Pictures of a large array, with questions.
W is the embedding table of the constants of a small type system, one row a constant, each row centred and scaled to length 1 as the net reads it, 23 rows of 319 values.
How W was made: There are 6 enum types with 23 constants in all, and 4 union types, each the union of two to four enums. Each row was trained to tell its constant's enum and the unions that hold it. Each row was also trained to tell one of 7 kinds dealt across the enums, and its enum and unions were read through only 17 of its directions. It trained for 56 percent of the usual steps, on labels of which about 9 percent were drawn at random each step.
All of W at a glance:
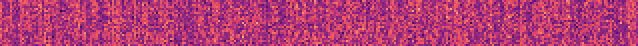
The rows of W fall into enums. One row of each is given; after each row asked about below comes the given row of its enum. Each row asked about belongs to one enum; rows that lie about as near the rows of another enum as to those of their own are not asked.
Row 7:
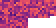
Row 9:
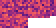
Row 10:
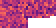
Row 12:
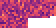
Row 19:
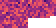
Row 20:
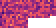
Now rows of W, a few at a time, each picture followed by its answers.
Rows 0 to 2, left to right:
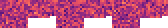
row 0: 20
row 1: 7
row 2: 10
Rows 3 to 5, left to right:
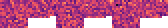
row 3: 10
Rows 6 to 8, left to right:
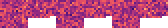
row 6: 10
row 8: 9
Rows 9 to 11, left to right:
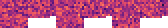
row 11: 9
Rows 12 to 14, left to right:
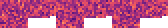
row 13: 20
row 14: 12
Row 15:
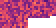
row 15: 12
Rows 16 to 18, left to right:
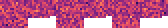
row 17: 10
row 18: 7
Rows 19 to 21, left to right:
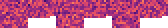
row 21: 19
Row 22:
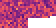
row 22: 12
